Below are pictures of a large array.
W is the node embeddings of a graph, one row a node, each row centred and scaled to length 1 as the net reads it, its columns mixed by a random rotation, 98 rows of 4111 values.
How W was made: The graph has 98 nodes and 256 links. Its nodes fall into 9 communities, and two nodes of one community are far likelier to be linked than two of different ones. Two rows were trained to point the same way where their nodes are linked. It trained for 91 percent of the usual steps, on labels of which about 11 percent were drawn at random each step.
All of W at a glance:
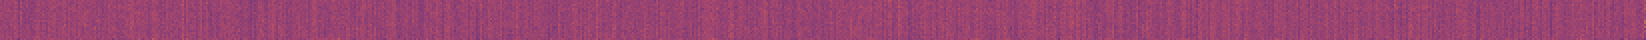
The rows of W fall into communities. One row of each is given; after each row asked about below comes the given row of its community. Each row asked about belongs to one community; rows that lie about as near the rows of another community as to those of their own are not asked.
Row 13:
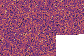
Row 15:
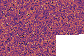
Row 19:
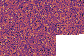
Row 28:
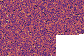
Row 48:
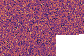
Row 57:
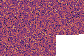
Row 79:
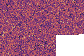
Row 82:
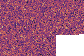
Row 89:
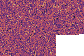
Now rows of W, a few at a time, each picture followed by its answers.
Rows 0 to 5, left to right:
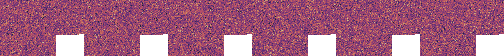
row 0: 19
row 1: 89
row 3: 13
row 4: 79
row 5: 82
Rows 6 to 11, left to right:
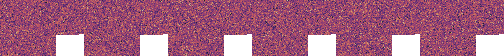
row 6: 89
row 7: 82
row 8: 13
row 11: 19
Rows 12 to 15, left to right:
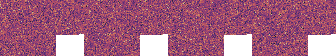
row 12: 82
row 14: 13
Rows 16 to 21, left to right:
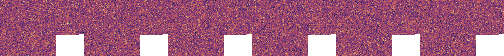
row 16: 19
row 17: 13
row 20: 15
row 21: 15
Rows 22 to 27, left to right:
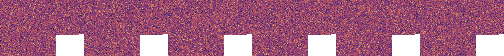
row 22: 57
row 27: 82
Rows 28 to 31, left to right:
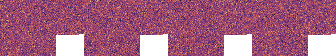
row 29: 82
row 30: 79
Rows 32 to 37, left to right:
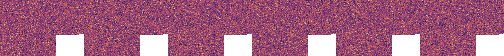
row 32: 89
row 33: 82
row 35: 57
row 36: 13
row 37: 48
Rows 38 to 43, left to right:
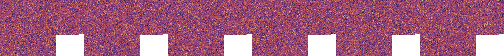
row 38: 89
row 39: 48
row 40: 13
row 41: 57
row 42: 19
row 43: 79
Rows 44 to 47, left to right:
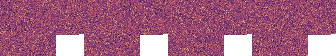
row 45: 89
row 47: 57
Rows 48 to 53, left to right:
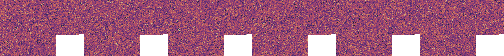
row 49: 19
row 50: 13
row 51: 19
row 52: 13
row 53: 82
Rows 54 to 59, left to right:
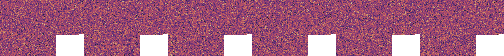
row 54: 82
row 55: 28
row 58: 13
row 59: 79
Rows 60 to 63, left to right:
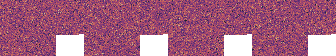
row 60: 82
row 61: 48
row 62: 19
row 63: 82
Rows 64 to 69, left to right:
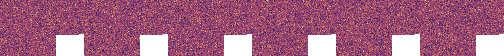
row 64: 57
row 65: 13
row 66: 79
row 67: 48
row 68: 28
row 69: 48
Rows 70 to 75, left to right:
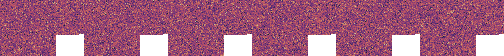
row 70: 28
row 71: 48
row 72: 89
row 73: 28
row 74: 48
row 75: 15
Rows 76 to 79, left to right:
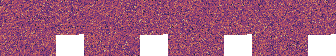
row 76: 19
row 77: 19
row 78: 82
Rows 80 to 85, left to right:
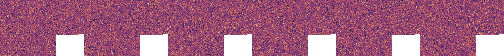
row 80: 89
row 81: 48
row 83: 28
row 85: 89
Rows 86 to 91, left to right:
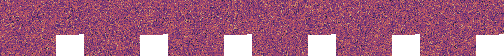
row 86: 19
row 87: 28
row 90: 57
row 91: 48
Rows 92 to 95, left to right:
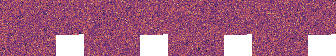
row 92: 15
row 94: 48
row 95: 89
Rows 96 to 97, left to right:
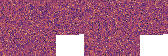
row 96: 89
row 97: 19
